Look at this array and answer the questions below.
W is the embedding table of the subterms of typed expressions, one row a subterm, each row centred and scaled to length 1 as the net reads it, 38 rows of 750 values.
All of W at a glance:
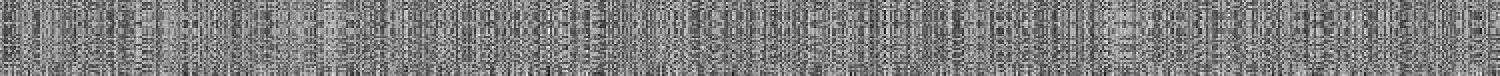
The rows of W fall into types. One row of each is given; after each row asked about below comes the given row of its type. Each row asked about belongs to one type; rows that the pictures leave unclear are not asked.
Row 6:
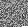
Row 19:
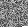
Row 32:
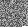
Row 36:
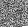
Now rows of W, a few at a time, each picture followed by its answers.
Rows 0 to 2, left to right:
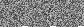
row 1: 32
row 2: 32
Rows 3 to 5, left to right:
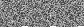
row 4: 32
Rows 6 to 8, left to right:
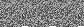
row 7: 6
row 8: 6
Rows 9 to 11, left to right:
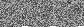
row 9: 6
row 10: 32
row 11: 36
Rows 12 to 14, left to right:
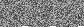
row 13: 32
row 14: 6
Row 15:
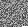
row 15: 6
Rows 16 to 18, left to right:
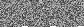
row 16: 6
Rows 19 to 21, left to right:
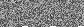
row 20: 6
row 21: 32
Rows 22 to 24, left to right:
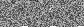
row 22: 36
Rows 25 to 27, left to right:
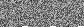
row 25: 19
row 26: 32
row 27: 6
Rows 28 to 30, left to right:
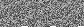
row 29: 19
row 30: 6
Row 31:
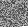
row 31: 36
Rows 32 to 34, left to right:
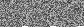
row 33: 32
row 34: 36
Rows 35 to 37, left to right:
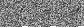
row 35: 32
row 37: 36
